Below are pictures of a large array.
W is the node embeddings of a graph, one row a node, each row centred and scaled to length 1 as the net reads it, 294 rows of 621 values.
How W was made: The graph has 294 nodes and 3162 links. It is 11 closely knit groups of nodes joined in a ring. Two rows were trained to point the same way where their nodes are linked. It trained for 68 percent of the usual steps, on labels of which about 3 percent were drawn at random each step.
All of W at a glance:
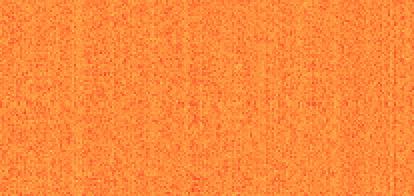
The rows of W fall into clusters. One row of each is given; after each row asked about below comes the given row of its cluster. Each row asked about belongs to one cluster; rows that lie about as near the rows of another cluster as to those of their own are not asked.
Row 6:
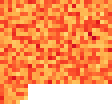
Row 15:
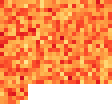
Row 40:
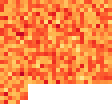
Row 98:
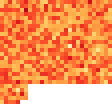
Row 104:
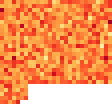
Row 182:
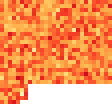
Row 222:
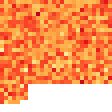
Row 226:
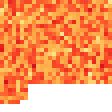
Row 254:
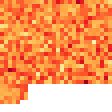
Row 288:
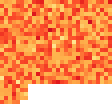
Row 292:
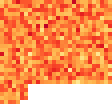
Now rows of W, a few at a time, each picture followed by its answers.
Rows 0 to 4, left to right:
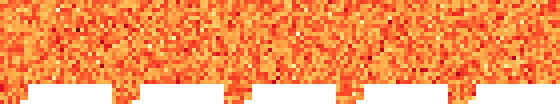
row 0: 182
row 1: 15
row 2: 226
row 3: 226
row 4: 222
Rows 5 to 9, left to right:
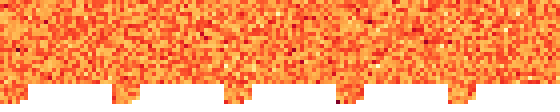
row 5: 182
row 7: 288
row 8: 182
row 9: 254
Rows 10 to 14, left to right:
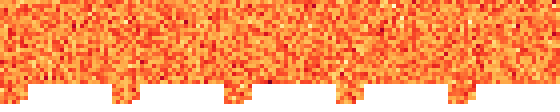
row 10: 104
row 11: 40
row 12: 104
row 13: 288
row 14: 226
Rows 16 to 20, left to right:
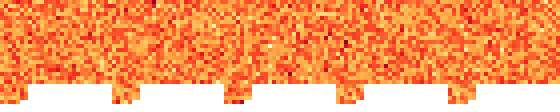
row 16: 292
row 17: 288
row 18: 226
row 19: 98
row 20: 288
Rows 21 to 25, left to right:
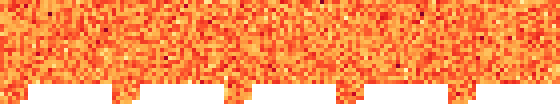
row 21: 182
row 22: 6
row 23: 288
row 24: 104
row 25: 222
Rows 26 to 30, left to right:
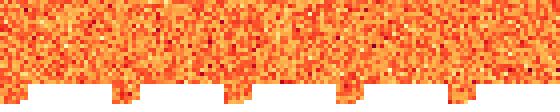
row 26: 98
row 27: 104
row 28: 222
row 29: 226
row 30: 292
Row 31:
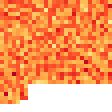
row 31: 292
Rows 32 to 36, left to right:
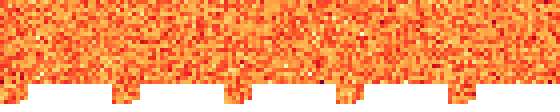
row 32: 15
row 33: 6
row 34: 182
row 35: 254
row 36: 6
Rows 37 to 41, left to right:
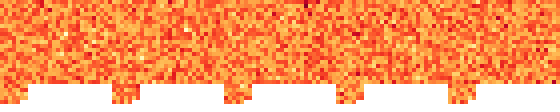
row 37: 288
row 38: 182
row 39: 104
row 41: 98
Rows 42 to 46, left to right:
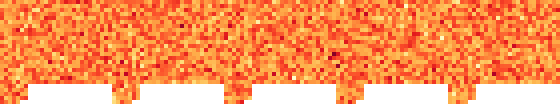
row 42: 104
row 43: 292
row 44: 226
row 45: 288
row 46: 292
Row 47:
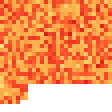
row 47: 254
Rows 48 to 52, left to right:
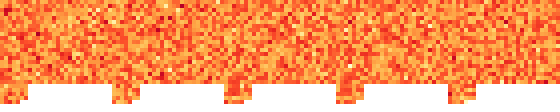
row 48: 98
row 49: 288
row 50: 226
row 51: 226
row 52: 6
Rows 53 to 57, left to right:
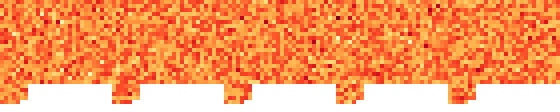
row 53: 288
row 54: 226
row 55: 254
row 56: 40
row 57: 15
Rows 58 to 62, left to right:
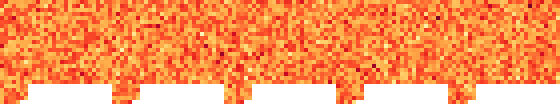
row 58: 15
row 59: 226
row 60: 288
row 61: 104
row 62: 104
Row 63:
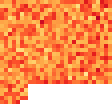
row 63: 104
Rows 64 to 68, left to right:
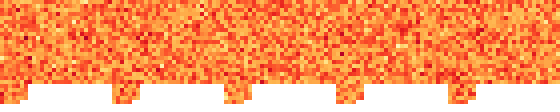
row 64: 222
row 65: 98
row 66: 292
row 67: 40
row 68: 98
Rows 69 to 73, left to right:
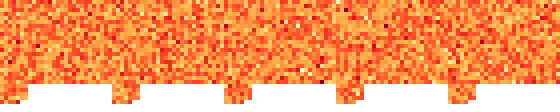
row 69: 226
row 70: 254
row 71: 182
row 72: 182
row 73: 98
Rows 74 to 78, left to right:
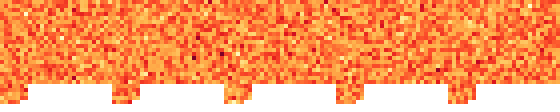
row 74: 292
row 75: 226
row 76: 254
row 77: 6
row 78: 182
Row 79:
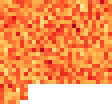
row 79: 292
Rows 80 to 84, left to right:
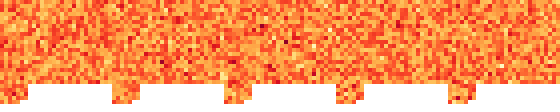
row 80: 182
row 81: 254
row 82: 288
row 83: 40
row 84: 254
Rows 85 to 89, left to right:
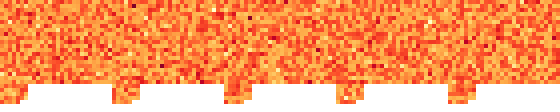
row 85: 254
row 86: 6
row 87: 226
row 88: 98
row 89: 226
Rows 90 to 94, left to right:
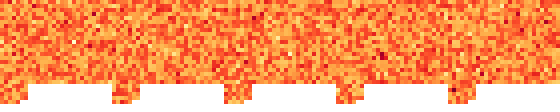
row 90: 40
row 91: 226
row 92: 222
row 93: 104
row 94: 182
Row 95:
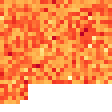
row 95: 222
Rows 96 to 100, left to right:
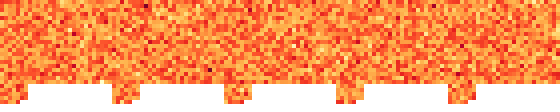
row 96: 40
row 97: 98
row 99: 288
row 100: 40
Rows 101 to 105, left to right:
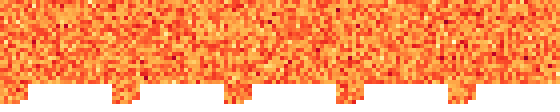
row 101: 98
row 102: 40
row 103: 182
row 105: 254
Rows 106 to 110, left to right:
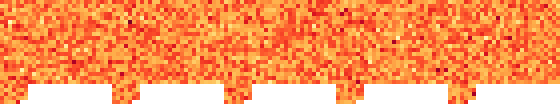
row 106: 6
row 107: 40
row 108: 182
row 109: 222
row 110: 288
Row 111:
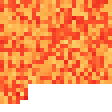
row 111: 182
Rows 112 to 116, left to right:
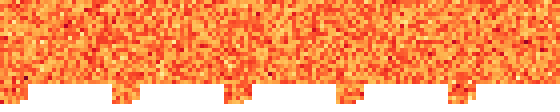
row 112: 182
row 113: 288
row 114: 222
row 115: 98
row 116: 226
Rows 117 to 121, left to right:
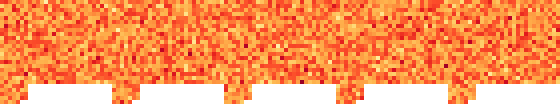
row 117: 40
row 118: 254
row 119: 292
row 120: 182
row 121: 288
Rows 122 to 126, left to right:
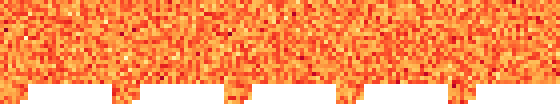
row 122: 254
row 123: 6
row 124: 254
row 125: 254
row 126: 288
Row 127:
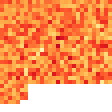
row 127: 40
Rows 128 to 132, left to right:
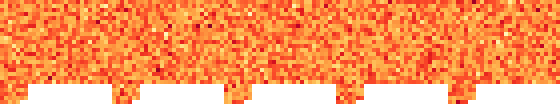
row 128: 6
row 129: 98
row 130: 292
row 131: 104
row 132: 226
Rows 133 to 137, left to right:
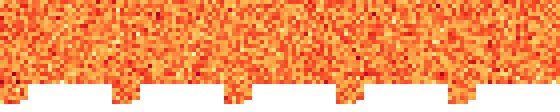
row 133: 98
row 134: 104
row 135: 104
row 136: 40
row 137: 288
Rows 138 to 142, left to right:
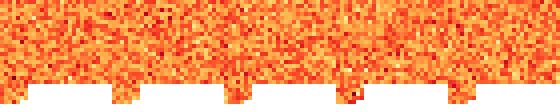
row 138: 6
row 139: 288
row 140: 15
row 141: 182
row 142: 104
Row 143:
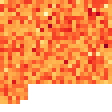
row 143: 182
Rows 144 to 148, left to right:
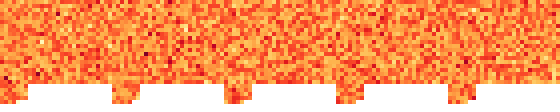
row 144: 104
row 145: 254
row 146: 15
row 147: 104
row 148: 292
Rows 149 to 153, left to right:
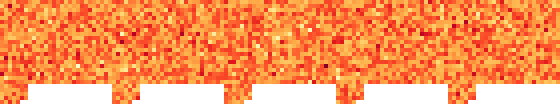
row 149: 254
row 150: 40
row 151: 222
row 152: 15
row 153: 40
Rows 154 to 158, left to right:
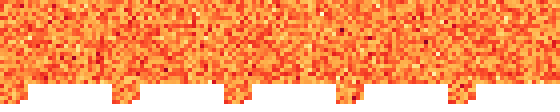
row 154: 40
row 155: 40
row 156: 40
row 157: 254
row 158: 40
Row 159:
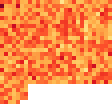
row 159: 40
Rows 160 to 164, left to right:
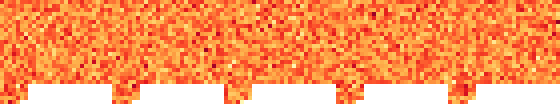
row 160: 226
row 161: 226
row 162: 6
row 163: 104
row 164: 226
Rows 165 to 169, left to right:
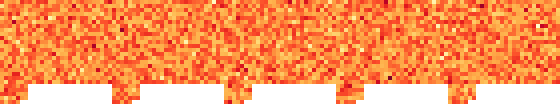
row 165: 226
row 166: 104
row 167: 288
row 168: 226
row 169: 98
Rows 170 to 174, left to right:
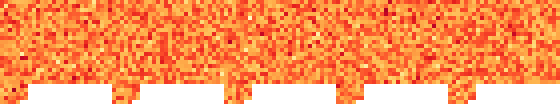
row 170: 15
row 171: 254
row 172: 288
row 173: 104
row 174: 40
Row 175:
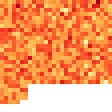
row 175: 288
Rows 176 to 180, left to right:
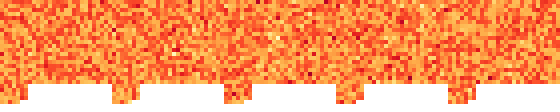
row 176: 292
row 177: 292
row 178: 222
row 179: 40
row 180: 182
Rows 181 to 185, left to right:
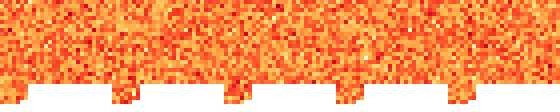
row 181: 254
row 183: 226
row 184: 182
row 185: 40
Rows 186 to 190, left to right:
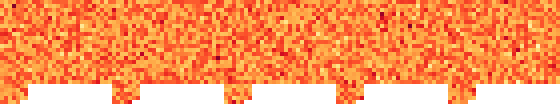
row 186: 288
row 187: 104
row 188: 98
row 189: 104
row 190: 288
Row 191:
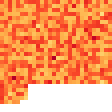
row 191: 6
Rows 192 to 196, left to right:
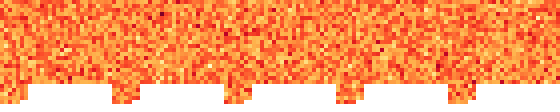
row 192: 292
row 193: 104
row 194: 288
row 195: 226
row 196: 222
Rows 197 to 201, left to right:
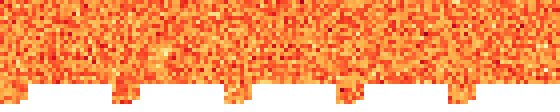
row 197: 254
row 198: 226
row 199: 292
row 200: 15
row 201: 292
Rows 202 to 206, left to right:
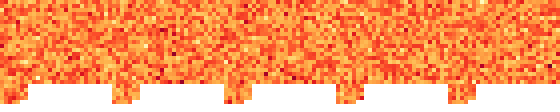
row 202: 15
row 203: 288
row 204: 288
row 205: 292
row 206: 222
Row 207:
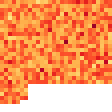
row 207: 104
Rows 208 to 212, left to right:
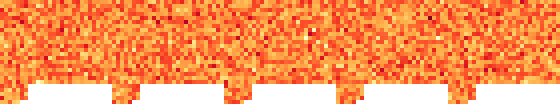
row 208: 292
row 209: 254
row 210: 15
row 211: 98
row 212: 292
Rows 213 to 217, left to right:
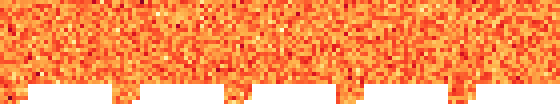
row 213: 104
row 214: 98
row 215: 254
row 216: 6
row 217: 226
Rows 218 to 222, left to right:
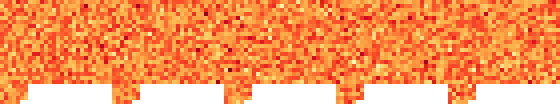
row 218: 254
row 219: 98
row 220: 6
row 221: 15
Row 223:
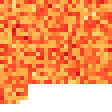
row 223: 6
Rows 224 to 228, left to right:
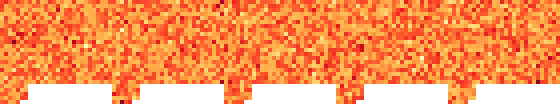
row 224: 40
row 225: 226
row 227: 182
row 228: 288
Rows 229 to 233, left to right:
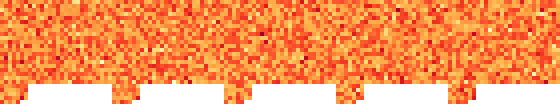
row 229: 254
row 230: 292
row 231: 288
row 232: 40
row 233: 182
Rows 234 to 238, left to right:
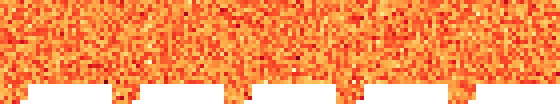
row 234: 288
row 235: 254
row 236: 292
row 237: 182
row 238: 254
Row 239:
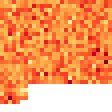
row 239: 104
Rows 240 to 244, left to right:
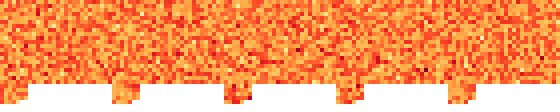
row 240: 6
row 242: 15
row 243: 15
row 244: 254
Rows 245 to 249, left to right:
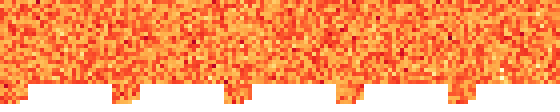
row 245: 104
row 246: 222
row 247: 182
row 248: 254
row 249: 226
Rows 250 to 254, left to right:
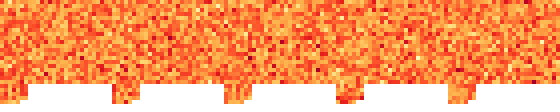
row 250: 222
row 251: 6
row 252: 222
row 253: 15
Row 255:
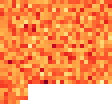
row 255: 104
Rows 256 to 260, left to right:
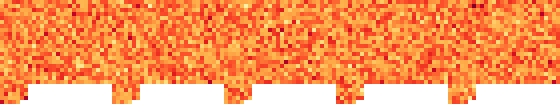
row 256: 292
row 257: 292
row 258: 15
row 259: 104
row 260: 98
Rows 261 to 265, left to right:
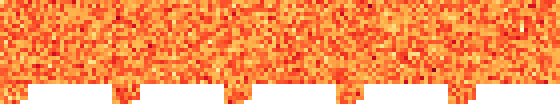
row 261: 98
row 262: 15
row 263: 15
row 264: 98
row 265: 182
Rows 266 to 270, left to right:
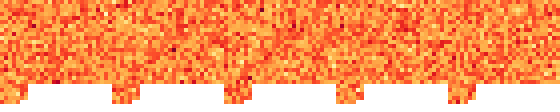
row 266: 254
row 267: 182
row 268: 182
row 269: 40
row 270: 254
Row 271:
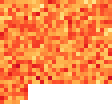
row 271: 222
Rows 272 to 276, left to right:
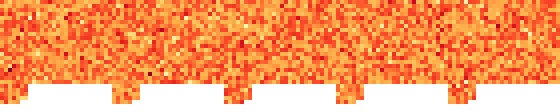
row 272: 222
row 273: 288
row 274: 182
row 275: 292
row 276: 182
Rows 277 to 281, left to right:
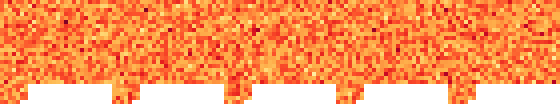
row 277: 40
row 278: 254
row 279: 226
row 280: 254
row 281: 98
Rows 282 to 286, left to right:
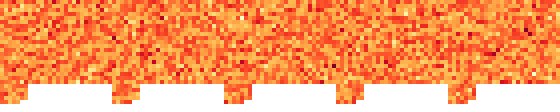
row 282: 6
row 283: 226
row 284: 182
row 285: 254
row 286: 182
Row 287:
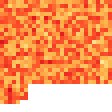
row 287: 15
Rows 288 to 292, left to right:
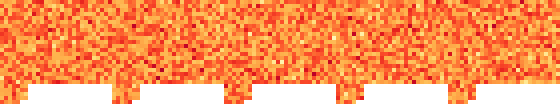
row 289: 288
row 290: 104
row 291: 292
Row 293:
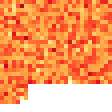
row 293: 6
